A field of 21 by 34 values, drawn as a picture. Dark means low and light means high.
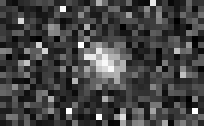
Mirror symmetry: none. Slope: none. Bumps: one, in the centre. Ninth with the highest average: centre. Odd rows or columns: none. Histogram: skewed, a long tail of high values.
